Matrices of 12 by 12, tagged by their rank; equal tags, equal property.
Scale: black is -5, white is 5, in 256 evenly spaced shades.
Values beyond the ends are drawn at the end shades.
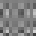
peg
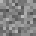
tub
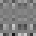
peg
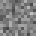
tub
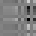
peg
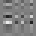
peg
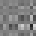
peg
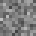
tub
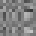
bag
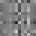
bag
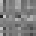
bag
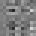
bag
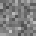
tub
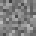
tub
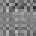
bag
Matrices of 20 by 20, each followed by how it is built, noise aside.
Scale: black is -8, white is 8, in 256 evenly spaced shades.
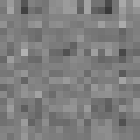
low rank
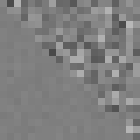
upper triangular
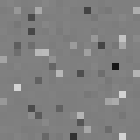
sparse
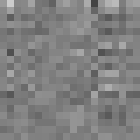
low rank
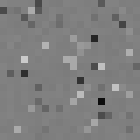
sparse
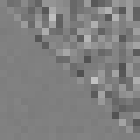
upper triangular
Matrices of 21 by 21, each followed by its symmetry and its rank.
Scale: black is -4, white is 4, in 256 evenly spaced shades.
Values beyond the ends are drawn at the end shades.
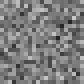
neither, full rank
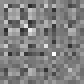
symmetric, rank three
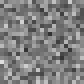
neither, full rank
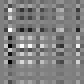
neither, rank one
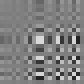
symmetric, rank one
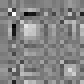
symmetric, rank three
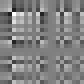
symmetric, rank one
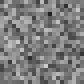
neither, full rank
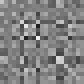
symmetric, rank three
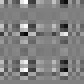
neither, rank one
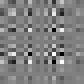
symmetric, rank one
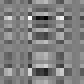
neither, rank one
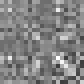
symmetric, rank three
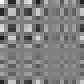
symmetric, rank one
